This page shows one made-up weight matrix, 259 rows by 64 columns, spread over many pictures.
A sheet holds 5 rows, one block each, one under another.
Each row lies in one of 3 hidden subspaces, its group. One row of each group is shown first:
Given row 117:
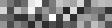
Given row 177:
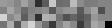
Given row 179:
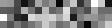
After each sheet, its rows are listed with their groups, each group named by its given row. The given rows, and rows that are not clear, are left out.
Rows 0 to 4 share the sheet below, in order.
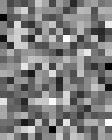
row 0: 177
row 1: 179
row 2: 117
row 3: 179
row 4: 117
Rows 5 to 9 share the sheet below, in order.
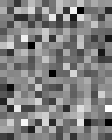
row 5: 117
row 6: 117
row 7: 117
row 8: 177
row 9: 117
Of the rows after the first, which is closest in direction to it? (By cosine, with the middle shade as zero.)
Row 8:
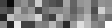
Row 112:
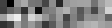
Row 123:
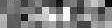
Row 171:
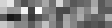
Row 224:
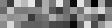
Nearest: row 112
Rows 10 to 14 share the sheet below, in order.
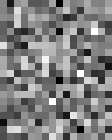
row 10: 177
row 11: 179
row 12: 117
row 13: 117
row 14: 177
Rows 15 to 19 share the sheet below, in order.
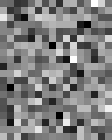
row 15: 179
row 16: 117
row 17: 177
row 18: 177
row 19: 177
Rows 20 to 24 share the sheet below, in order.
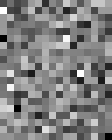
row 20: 179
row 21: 179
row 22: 117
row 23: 177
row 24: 177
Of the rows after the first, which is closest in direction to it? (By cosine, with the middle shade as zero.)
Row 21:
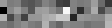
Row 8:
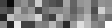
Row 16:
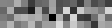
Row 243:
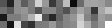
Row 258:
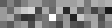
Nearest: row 16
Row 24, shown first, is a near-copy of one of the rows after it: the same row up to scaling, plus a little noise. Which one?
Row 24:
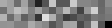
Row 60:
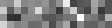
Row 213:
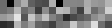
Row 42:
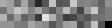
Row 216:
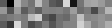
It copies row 42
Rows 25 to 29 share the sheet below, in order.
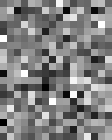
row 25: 177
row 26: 179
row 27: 179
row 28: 117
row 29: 179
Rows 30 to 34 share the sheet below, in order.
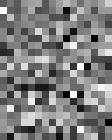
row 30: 179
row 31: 177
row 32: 117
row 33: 117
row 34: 117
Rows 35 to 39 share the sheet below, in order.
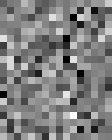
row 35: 117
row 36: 179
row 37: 177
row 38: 179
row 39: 179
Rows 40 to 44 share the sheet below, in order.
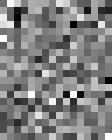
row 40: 177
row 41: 179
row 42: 177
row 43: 117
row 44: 177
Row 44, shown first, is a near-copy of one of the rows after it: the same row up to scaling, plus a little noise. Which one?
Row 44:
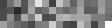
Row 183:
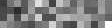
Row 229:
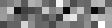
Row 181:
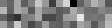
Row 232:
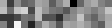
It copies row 183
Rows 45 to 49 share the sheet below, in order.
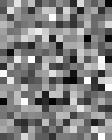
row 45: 179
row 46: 117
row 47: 179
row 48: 179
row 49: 177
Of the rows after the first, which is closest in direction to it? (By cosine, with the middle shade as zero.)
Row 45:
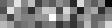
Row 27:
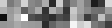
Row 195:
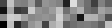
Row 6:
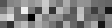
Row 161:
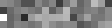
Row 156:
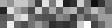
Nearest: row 156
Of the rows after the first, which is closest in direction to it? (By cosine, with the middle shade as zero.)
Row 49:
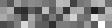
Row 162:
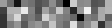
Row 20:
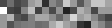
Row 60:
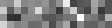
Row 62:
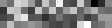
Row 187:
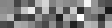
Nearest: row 20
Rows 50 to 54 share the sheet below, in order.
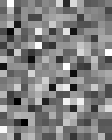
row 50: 177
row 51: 177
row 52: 179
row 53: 177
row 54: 177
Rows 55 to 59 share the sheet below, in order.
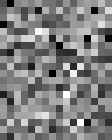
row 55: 177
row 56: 117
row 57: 117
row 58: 179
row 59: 117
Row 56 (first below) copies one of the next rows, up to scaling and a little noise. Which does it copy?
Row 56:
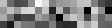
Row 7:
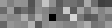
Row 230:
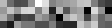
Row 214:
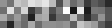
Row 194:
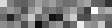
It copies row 230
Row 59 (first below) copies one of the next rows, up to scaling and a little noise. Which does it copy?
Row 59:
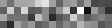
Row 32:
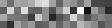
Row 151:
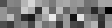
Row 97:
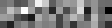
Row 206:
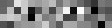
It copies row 32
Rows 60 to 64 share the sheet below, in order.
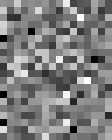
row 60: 177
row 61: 179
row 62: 179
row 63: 179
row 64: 179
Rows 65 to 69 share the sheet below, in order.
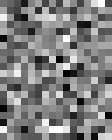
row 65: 179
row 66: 179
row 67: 177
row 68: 177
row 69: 179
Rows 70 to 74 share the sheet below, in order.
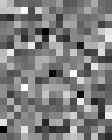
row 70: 177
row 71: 117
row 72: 117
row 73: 117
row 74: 179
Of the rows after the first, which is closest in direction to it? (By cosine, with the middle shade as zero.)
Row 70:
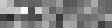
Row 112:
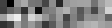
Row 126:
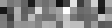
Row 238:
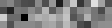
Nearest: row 126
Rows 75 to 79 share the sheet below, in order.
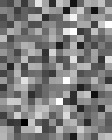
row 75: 177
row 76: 179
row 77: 179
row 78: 117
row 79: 177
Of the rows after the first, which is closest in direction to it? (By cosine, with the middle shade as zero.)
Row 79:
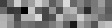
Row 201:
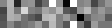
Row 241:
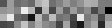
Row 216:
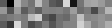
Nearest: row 216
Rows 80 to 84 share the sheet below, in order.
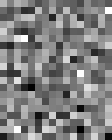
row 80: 117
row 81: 177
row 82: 177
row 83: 117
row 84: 177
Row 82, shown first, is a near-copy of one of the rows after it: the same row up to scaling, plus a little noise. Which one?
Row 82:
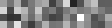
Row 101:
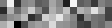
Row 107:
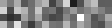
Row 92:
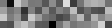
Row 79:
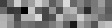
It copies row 107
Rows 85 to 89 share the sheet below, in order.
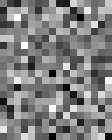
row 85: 177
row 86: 179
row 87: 117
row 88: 177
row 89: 177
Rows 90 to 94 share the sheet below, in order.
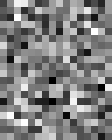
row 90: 179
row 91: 179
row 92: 177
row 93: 179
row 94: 177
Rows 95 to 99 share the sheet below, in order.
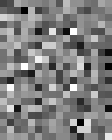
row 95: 177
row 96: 177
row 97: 117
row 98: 177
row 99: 117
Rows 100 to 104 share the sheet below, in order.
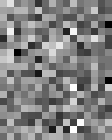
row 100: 177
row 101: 177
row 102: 177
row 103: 179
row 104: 117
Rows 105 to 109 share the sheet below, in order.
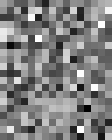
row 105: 117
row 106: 177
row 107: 177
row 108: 179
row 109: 117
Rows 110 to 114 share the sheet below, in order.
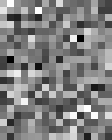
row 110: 177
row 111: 117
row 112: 177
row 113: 179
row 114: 179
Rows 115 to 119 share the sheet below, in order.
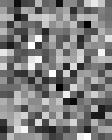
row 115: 179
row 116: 117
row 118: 177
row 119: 179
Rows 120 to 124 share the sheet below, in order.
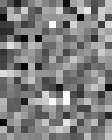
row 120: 177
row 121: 177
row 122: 177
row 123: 179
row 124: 179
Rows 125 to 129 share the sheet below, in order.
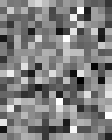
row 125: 117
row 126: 179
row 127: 117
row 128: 117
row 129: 179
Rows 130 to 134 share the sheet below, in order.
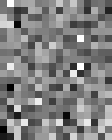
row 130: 177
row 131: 117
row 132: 117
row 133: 177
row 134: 177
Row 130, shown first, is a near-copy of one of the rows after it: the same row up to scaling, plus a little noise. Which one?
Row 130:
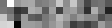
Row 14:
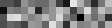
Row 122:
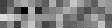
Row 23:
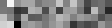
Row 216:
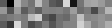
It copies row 23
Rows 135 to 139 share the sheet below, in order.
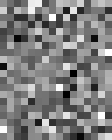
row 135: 117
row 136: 177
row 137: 179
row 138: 179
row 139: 179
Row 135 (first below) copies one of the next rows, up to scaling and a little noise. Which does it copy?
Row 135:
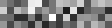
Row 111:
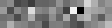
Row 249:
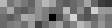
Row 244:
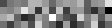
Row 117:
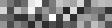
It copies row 117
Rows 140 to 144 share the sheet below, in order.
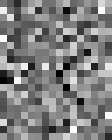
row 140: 179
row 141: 179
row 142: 177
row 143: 177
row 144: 179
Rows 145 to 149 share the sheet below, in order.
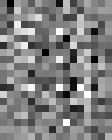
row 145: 177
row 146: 179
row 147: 179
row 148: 179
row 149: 117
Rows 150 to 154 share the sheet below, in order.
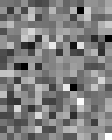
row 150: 117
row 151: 117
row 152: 177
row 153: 177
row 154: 177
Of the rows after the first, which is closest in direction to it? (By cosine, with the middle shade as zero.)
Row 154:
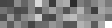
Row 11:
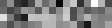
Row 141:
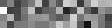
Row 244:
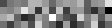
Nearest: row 141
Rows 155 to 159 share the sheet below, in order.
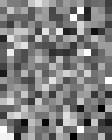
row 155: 117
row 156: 179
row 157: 177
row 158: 117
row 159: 177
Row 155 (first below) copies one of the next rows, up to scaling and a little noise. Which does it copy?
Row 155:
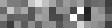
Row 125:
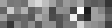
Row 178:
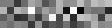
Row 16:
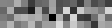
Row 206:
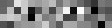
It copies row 125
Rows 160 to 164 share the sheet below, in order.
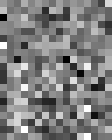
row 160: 179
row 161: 179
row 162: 177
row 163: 179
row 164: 179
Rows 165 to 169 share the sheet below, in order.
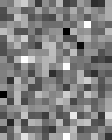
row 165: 179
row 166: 177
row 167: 117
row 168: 179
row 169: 179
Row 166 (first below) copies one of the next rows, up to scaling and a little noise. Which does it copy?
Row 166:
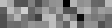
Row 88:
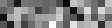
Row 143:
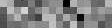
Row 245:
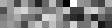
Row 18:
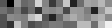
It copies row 143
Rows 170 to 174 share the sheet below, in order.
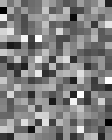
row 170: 179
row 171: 177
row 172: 177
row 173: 117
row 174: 117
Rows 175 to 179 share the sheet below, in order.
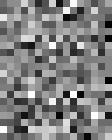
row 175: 177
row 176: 117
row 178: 117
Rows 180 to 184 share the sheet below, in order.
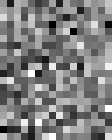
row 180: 177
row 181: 177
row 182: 117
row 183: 177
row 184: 177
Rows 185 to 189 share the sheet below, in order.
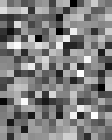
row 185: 177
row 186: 177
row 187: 117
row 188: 179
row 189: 179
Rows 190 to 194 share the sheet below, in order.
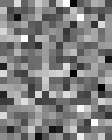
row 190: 177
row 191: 177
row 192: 179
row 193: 179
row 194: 117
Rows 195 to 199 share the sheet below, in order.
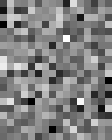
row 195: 177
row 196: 117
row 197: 177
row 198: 117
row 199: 117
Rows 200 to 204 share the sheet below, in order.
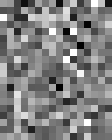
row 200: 179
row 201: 177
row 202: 177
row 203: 177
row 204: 179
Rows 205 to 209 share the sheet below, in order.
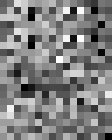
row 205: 117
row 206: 117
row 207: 177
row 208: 117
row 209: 177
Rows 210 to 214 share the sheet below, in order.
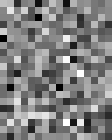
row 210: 177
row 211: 179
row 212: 177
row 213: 177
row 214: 117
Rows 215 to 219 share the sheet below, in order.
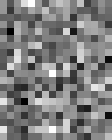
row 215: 117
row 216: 177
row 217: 179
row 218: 179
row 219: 179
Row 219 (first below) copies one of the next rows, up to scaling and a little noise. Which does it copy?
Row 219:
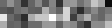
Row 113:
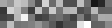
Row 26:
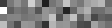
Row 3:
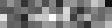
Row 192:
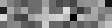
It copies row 3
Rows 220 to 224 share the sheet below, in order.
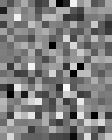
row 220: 177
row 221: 117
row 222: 117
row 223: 177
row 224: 179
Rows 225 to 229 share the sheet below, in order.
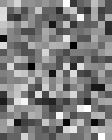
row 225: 177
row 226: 179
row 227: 117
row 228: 179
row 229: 177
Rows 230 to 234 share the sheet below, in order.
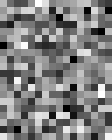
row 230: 117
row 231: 179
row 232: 177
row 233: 179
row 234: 177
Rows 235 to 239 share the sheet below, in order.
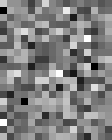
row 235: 179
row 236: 179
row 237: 117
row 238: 179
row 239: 179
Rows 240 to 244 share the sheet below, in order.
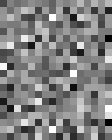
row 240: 117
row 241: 117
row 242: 179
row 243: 177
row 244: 117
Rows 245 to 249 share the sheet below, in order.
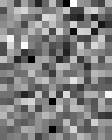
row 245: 177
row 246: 179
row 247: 179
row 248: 117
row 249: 117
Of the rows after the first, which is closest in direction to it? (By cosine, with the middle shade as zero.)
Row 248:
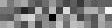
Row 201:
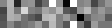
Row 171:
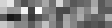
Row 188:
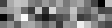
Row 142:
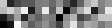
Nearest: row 188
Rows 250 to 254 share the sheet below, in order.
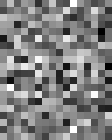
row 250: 177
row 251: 179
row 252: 117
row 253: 177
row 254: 179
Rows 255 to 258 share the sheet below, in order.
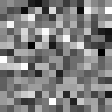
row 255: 117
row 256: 117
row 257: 177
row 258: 117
